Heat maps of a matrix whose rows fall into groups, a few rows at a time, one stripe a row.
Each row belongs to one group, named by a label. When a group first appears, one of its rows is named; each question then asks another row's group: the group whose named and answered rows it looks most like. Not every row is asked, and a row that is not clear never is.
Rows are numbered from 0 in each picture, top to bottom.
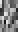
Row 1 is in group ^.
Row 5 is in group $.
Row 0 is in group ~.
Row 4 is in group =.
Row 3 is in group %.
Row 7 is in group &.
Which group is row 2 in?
%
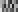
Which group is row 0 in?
~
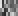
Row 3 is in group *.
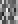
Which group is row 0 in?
$
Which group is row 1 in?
^
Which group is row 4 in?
$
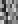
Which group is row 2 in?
*
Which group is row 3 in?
=
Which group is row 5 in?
=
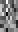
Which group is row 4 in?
*
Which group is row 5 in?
&
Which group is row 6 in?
%
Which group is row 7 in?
=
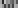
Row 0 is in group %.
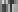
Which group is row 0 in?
$
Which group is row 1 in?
^
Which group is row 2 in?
^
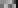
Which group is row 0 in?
&
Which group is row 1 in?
%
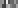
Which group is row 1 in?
^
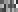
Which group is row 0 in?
%
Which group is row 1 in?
$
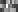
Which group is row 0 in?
^
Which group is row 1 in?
~
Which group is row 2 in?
%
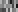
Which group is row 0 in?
~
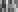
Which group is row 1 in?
*
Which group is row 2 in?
$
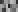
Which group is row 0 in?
%
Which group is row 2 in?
^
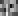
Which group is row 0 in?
%
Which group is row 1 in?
~
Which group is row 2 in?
*
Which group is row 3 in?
~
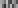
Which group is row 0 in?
~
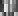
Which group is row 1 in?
%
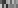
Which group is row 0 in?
^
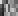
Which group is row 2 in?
*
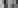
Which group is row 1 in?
=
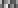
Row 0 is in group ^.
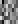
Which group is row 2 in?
$
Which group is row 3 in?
*
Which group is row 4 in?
=
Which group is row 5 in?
^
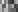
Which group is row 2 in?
~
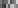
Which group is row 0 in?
^
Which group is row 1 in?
*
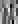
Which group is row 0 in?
&
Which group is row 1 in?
^
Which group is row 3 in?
=
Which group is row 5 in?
$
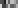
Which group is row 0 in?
*
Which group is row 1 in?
^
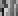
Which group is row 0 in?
^
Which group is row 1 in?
=
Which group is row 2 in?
%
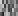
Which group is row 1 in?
$
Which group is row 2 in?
~
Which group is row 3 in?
^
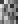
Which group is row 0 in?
%
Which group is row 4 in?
~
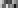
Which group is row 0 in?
=
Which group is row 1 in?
~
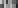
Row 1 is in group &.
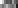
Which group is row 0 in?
=
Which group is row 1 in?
&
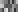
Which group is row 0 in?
$
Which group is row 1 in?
=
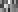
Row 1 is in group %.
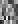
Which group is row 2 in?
~
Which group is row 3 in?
&
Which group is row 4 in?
$
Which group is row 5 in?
%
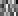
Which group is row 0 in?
&
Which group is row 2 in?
~
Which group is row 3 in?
%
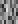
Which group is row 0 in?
=
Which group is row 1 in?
^
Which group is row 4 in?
~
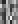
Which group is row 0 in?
*
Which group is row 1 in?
~
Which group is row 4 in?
*
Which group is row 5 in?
^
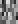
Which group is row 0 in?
^
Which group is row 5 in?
^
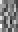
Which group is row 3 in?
~
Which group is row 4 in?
=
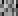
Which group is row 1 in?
%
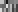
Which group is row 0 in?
=
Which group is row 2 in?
&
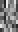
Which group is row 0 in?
*
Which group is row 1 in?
*
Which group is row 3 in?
=
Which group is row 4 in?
*
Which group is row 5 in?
$
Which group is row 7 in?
%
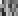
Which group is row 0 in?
~
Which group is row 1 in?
~
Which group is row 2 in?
^
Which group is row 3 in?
*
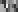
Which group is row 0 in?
*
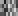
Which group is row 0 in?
=
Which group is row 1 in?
&
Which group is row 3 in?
*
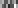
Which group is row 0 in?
=
